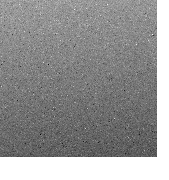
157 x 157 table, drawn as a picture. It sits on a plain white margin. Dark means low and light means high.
The values follow a bell shape. The field climbs toward the top. There are no regular stripes. The texture is fine-grained noise.
